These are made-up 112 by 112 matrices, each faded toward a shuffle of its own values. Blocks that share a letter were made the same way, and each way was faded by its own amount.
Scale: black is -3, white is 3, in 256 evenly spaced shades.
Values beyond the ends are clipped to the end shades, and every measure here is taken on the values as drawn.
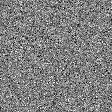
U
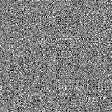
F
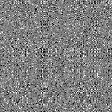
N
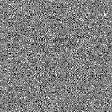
F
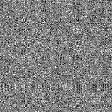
F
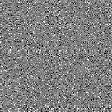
N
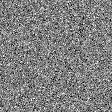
U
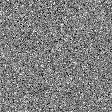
U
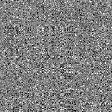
F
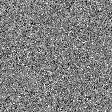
U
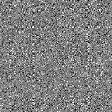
F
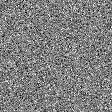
U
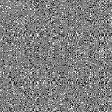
N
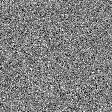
U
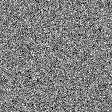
U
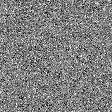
U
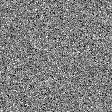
U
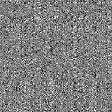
F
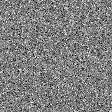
U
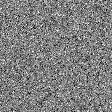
U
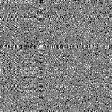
N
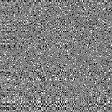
N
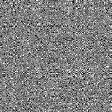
F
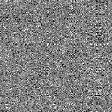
F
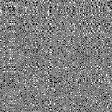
N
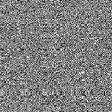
F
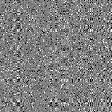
N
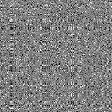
N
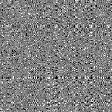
N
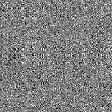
F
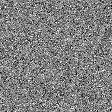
U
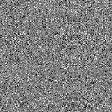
F
